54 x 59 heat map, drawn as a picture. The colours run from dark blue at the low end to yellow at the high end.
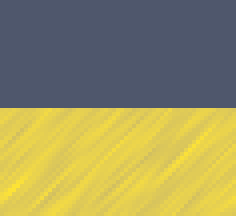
The table splits into 2 rows of 1 panel. Panel 1,1: low, flat. Panel 2,1: very high, slanting up to the right, faint in contrast.
